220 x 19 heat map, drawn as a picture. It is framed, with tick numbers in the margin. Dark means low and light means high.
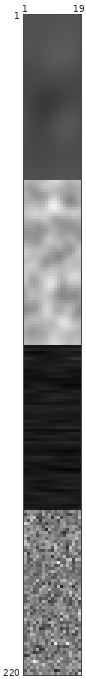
It is made of 4 by 1 panels. Panel 1,1: low, smooth, faint in contrast. Panel 2,1: high, blotchy. Panel 3,1: very low, streaked across, faint in contrast. Panel 4,1: middling, fine-grained, strong in contrast.
